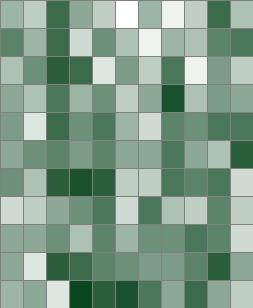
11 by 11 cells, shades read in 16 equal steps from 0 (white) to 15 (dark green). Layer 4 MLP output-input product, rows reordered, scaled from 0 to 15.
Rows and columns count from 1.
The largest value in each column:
10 9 13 15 13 14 11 14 12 13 13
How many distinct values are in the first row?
7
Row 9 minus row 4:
0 2 -2 -1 1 2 2 -5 6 2 -4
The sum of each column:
75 60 114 100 102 66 71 93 78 105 72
